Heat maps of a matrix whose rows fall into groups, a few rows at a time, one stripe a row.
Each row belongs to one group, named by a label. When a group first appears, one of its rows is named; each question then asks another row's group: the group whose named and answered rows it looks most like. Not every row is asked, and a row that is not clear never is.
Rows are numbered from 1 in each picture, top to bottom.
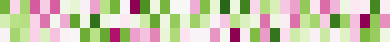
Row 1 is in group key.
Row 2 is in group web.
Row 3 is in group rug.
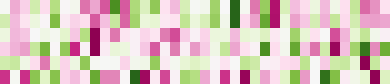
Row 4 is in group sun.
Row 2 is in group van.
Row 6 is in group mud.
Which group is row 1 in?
van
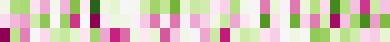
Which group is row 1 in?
web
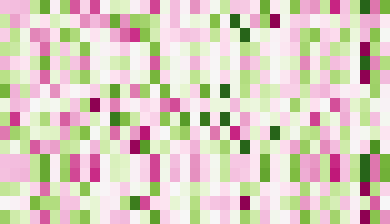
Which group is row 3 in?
key
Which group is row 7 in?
key
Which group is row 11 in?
key
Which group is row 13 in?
sun
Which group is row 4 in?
web
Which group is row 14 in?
web
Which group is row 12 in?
sun
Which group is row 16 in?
web
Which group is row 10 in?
rug
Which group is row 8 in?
sun
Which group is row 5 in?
sun
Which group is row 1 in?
sun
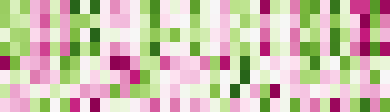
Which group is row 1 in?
web
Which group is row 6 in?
key
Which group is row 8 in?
sun
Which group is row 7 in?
van
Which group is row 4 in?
web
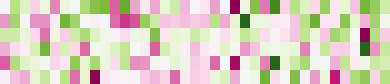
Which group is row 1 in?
rug
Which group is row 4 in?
sun
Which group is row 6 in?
sun
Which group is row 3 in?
web
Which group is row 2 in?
key
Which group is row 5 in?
rug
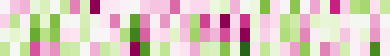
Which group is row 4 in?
key
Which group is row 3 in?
mud
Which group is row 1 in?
sun
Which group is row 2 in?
mud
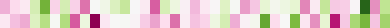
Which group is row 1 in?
sun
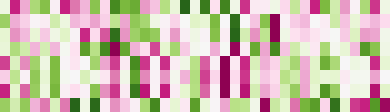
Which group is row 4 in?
rug
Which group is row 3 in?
van
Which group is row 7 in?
mud
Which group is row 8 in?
web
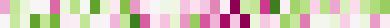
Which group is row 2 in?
mud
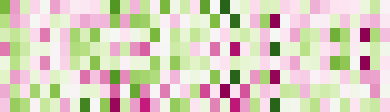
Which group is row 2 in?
van
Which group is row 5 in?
web
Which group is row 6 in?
van
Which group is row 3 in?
web
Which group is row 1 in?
key
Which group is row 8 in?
rug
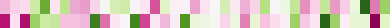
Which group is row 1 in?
sun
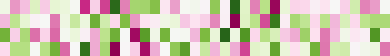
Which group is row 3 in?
key
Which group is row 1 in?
van
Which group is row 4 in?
rug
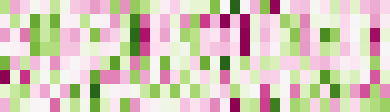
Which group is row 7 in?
web
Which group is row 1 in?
van
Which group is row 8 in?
rug
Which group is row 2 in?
mud
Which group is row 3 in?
mud
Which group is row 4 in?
mud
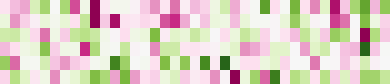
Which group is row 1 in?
sun
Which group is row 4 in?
sun
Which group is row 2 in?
sun
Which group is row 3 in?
web
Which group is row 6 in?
rug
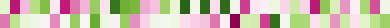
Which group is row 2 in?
rug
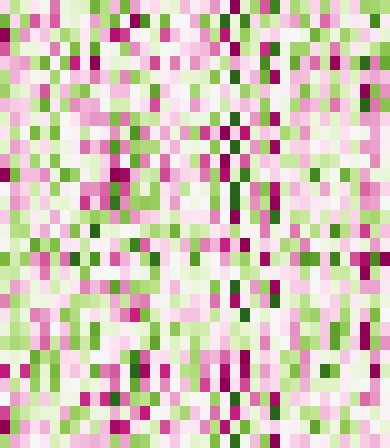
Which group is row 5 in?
sun
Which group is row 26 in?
mud
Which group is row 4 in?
rug
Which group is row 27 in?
mud
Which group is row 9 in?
van
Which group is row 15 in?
van
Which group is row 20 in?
web
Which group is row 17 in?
web
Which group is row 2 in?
key
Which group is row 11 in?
van
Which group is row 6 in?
van
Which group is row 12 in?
mud
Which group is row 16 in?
rug
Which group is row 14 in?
van
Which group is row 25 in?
web
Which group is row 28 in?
mud
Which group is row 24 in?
web
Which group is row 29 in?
van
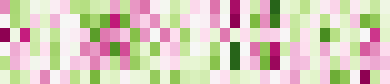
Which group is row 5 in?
van
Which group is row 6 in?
web
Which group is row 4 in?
van
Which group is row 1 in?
rug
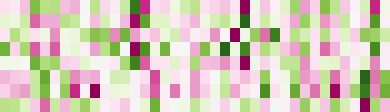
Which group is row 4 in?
key
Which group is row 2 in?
key
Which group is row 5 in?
mud
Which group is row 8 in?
web
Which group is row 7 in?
sun
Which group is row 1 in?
mud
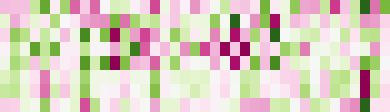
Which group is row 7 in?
web
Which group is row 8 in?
sun
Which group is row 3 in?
rug
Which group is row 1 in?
sun
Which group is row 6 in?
web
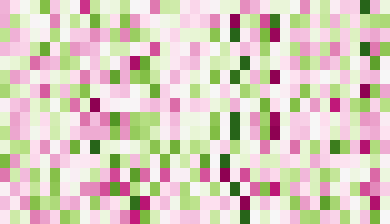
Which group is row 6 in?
van
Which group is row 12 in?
key
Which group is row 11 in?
web
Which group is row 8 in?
sun
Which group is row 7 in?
web
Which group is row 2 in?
rug
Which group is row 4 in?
sun
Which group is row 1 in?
sun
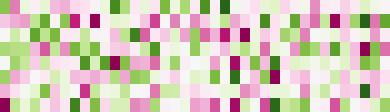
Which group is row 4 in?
web
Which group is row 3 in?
mud
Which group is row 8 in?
rug
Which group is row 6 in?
van
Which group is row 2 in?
sun
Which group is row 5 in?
rug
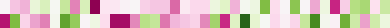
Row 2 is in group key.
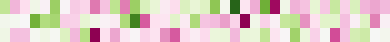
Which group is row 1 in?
van
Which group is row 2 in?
mud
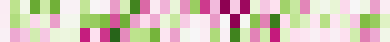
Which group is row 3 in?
van
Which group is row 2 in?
rug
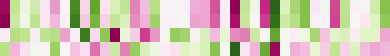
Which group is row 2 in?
rug
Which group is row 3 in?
rug
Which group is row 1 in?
rug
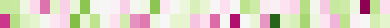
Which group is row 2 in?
rug
